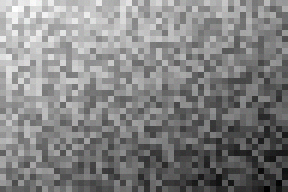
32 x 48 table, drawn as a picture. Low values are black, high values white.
Overall the values sit about 50% of the way up the scale. The ninth with the lowest average is the bottom right. No row or column stands out. No regular stripes run through it. Values rise toward the top left.
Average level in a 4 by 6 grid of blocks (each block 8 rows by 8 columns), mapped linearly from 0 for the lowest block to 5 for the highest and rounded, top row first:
5 5 4 4 3 3 | 4 4 3 3 2 2 | 3 3 2 2 1 1 | 2 2 1 1 0 0
